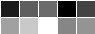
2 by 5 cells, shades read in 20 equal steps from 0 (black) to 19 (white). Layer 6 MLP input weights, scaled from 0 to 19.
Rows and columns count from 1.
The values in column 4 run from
0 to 10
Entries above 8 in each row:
0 5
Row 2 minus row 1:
10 8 11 10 6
